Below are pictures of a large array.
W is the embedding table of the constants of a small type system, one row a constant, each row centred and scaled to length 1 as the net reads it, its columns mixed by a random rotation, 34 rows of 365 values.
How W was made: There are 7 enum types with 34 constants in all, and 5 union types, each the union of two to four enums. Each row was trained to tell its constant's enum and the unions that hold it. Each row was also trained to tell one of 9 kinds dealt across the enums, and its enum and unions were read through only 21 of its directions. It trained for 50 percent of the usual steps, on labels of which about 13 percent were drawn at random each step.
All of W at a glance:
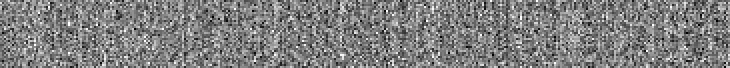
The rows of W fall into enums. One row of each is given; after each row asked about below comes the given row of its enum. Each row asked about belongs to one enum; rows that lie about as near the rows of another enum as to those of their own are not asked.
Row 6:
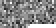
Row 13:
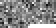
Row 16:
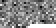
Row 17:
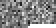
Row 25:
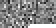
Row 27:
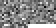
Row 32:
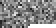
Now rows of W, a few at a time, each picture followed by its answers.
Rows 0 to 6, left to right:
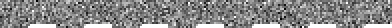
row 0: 6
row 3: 16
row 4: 16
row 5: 27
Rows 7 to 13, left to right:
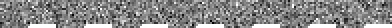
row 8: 6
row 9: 6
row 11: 17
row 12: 17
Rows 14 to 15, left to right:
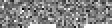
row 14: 27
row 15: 16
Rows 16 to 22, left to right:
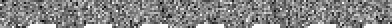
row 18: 13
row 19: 6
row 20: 13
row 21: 17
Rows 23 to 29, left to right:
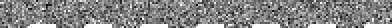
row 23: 13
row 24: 32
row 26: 17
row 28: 16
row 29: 27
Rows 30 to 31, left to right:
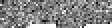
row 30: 16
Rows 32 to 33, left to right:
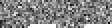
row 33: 6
